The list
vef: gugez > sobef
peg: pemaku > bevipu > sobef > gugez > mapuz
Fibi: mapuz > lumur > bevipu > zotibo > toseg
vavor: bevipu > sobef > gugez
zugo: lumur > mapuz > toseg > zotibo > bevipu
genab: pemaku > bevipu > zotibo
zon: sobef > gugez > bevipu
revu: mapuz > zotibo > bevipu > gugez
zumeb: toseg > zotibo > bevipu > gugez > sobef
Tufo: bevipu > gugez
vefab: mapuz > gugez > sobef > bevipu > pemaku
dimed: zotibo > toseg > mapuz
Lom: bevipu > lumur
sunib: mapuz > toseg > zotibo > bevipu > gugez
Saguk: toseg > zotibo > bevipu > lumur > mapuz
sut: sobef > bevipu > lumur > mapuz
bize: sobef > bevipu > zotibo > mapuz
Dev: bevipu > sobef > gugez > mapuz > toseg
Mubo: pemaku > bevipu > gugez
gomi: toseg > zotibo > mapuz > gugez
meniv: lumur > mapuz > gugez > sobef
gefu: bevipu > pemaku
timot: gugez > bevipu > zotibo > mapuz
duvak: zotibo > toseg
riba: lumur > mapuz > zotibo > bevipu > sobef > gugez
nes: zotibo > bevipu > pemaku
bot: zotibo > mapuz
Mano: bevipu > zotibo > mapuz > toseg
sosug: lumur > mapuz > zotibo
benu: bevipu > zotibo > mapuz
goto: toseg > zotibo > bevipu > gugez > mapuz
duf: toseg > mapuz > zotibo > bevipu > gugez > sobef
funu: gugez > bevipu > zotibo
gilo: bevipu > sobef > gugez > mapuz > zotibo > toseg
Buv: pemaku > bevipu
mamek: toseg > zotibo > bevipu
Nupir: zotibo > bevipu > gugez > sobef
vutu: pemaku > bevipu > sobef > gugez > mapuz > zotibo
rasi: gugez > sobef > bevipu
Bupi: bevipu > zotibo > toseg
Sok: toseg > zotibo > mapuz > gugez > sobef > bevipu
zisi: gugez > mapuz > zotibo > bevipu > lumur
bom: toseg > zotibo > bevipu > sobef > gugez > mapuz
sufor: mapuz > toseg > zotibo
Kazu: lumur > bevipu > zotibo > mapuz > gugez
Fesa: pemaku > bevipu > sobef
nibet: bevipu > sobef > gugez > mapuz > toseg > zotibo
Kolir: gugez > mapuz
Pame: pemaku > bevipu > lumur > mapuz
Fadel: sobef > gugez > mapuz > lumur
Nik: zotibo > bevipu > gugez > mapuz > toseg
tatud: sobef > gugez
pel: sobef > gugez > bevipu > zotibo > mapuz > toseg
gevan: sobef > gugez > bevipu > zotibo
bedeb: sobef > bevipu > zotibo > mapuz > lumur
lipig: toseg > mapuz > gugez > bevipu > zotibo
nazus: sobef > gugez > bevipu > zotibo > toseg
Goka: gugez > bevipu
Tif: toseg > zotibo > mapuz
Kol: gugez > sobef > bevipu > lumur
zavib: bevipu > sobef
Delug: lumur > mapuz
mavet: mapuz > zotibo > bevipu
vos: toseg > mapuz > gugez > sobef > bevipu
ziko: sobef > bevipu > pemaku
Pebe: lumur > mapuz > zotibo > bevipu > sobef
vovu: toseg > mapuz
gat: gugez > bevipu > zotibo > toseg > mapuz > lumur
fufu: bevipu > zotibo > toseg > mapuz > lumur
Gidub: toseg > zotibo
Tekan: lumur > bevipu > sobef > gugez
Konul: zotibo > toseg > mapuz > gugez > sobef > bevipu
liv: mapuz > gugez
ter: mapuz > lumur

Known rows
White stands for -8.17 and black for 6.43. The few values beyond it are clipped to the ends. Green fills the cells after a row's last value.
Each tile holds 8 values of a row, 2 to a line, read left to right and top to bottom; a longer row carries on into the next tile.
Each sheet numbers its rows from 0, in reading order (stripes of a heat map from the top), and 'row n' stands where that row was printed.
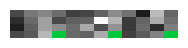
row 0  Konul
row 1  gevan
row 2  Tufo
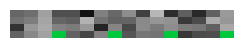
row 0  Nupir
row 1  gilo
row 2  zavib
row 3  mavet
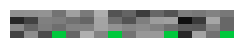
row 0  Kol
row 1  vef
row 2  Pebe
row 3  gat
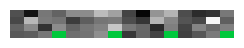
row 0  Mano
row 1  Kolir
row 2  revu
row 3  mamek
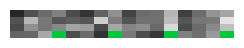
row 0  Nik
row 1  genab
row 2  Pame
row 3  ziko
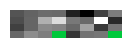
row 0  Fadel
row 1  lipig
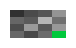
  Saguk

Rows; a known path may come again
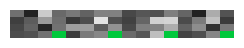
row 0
vavor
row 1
funu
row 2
zon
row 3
nibet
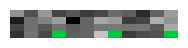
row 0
Lom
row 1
zugo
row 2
mavet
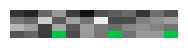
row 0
vutu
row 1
duf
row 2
Pebe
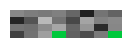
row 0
Goka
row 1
Bupi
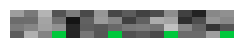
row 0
vef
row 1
fufu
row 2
Buv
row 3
riba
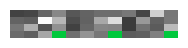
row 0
gevan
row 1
Fadel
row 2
gefu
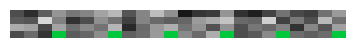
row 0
genab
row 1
timot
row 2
nes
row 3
pel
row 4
vos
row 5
Tif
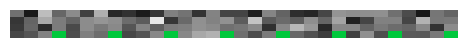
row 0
Tufo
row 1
zavib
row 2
Sok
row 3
meniv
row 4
Dev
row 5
Fibi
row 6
Kol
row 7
Mano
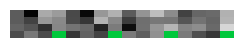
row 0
liv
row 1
revu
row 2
bot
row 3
Pame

